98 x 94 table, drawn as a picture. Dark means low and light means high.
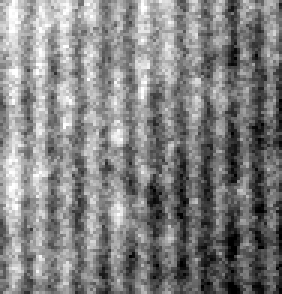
The ninth with the highest average is the top left. Stripes running up and down repeat 11 times from left to right. The ninth with the lowest average is the bottom right. The field climbs toward the top left. The histogram is bell-shaped.
